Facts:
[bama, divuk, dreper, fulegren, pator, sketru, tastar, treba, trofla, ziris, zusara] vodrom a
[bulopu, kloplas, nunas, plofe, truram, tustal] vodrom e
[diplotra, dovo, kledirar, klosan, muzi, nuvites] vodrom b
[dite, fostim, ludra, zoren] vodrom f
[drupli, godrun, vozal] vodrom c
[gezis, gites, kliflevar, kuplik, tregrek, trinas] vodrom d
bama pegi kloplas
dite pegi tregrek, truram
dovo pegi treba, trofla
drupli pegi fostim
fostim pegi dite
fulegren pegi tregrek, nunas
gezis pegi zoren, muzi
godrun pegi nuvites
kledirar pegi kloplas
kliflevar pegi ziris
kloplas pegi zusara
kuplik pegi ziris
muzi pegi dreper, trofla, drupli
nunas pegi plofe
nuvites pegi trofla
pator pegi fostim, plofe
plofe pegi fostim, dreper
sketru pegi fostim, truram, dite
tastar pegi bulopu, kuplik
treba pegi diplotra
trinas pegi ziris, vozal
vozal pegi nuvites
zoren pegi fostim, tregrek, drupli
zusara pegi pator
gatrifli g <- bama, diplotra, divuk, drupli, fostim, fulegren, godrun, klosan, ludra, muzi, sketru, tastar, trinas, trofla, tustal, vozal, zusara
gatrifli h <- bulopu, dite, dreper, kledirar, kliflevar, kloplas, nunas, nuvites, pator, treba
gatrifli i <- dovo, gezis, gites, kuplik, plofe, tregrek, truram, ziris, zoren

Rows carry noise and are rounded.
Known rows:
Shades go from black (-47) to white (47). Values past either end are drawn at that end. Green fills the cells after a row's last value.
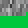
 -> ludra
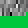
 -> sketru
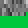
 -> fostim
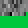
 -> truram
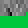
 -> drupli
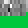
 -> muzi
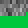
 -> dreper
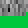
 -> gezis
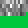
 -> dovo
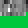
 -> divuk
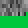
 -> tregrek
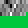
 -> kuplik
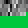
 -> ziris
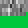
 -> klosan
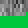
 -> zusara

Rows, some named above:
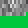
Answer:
godrun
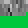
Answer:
zoren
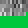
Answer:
bama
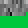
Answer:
dite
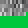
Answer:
bama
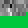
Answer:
gites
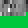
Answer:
divuk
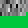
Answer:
bulopu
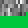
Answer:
diplotra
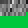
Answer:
trofla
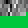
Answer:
ziris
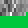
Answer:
trinas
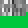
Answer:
kledirar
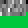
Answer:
treba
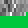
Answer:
trinas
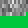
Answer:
godrun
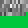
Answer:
nuvites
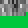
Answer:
kloplas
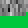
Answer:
gezis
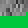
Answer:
pator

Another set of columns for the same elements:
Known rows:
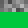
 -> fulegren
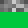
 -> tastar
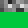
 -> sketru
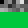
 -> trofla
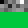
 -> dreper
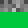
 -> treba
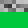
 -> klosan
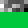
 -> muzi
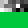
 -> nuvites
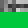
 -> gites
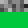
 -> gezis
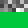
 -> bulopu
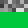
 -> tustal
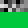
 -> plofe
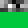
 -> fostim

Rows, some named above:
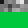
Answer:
divuk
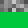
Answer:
tastar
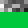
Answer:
muzi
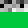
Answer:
kloplas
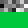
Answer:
truram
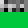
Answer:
drupli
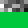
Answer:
muzi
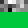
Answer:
ziris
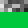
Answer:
muzi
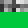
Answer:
tregrek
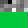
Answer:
zusara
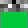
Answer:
dite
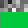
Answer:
bama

